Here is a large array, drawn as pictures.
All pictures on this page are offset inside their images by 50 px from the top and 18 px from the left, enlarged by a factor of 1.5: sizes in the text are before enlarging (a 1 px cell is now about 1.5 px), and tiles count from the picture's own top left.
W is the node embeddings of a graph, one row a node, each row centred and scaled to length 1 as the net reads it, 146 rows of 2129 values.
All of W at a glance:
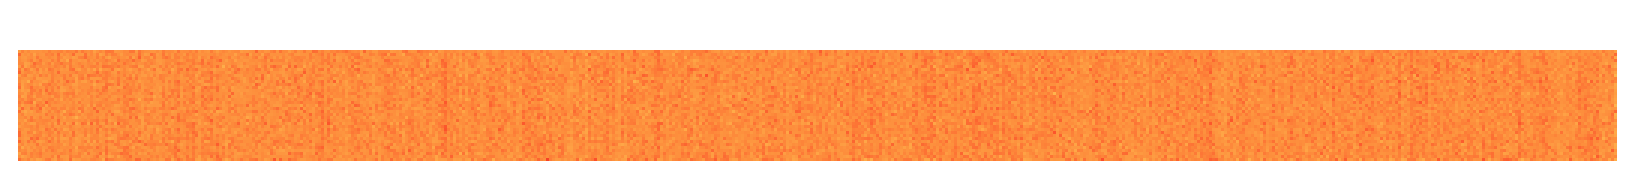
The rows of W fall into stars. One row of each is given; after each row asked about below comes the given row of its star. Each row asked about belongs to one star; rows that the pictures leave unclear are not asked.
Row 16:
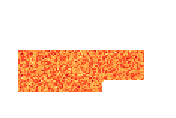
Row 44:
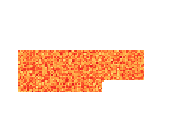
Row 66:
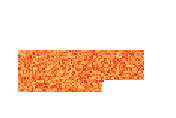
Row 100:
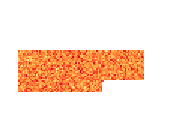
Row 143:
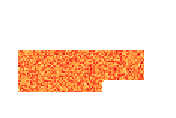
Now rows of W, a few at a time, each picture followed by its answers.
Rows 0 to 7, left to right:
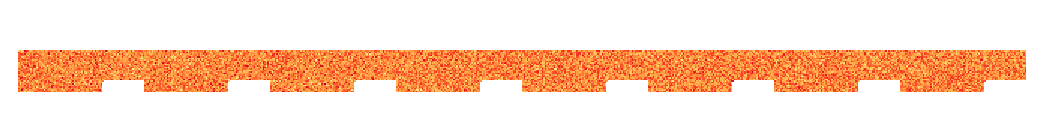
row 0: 44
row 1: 100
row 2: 44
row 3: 16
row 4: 16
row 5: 66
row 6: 100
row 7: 100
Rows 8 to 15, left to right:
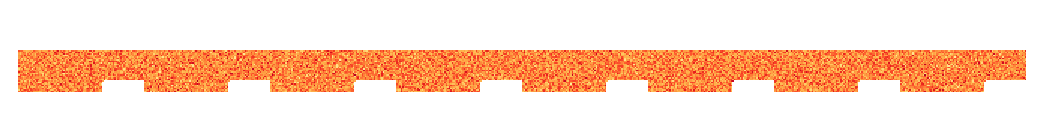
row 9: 66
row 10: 16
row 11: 143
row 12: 44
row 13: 66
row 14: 16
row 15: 66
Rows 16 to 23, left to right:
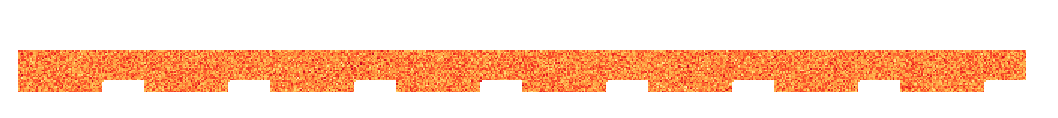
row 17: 44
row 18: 143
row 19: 66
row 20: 44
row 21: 16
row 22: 44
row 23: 44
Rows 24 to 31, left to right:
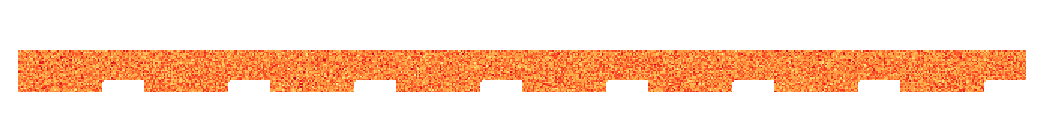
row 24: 100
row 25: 100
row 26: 143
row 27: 100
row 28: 16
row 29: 66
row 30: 16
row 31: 100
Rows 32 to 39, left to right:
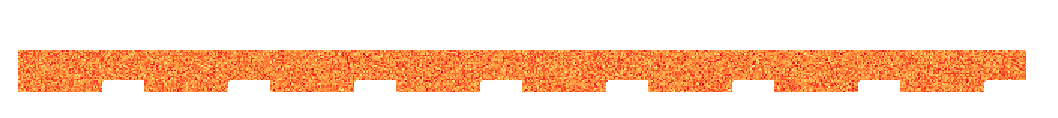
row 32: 44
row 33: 143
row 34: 44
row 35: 143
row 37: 44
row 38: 100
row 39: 66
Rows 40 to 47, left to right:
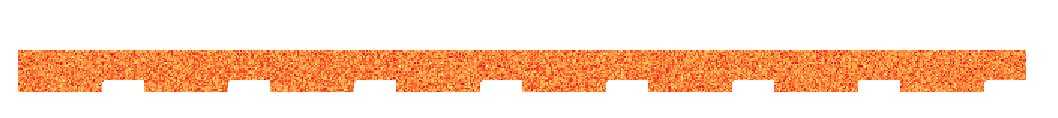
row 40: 66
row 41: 143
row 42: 143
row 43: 100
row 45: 44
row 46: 100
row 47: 16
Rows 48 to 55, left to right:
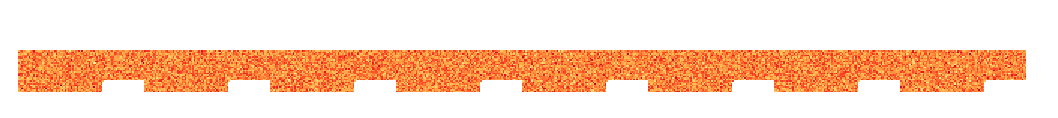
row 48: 143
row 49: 16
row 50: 66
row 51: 16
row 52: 44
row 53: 66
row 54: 143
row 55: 16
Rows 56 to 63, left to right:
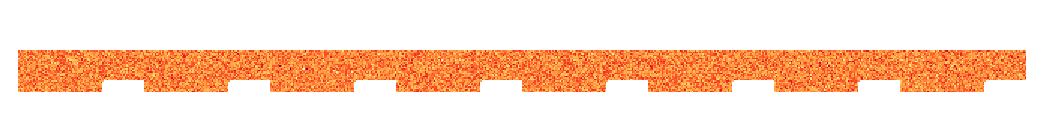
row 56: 16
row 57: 66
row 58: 44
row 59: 44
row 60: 143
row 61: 66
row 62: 16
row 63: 16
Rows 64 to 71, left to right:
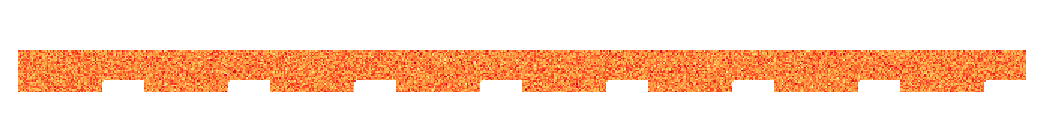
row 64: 44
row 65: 66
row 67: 100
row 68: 44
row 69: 16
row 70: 16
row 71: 143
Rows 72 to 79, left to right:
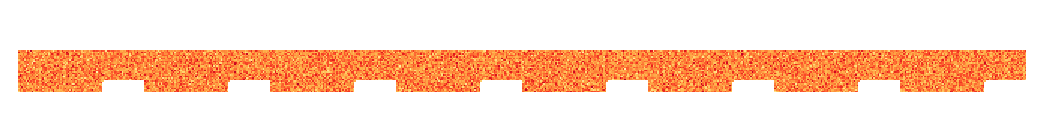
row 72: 16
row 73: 143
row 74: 143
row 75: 100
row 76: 44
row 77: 66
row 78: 44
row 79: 143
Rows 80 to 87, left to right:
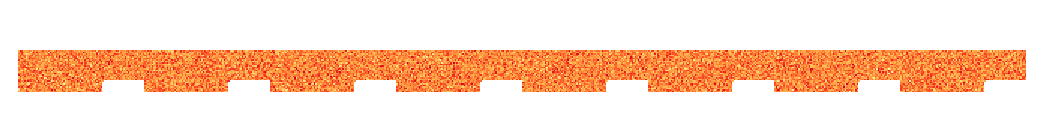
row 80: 143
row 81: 100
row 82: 143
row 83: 100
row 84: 16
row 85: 100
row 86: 44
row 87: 44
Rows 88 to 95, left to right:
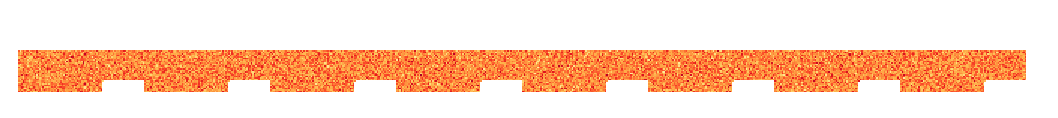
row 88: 100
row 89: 66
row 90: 143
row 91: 66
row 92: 16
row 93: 66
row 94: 66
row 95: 16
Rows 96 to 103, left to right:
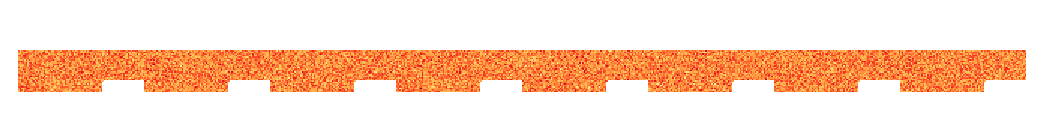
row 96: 100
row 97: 66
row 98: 16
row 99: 100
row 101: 143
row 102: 143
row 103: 44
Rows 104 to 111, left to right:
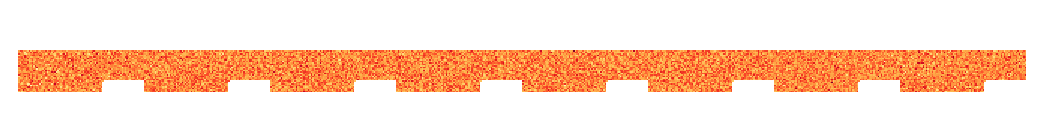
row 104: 143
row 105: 100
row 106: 16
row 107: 143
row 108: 66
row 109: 16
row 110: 44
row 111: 100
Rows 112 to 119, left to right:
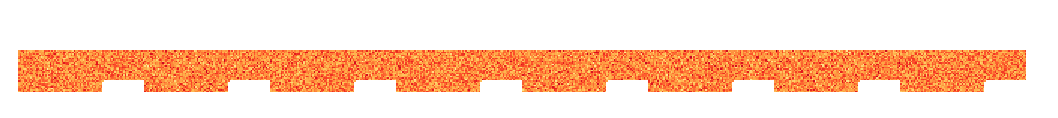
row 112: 66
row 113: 100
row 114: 100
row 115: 66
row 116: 143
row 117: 100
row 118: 66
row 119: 66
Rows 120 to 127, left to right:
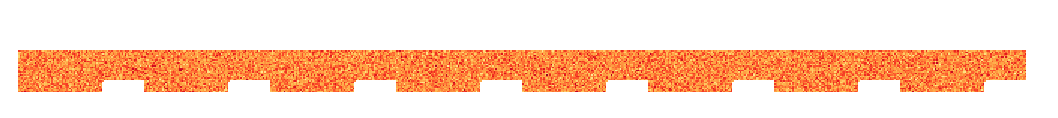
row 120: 100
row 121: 44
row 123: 16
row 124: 66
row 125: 44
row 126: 143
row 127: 44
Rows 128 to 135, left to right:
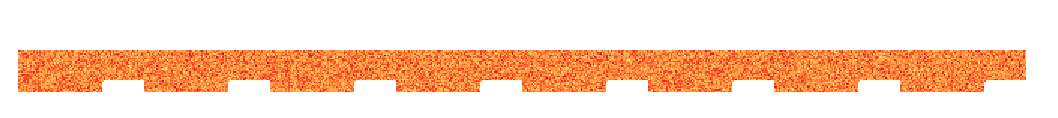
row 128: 100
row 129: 143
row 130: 143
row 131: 66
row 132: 143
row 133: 143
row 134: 44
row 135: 100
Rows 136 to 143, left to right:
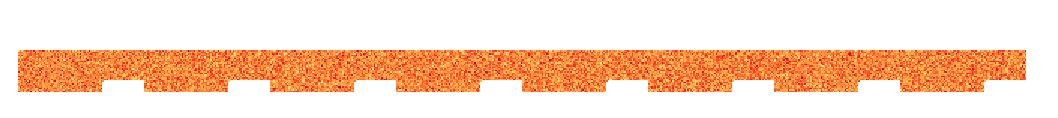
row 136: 44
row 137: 143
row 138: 44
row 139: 66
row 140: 100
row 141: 66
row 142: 66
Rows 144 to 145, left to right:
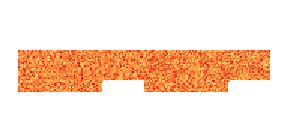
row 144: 100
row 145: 44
